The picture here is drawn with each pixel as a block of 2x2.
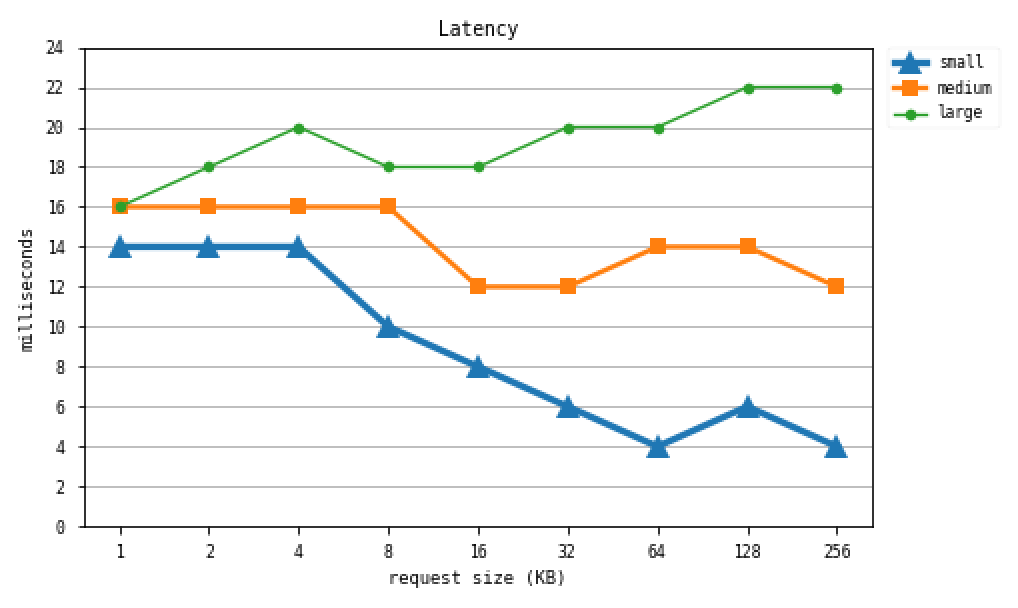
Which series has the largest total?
large
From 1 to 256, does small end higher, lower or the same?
lower
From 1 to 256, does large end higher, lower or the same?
higher
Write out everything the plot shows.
Title: Latency
x-axis: request size (KB), ticks 1 2 4 8 16 32 64 128 256
y-axis: milliseconds, ticks 0 2 4 6 8 10 12 14 16 18 20 22 24
Legend: small, medium, large
Values:
small: 14 14 14 10 8 6 4 6 4
medium: 16 16 16 16 12 12 14 14 12
large: 16 18 20 18 18 20 20 22 22
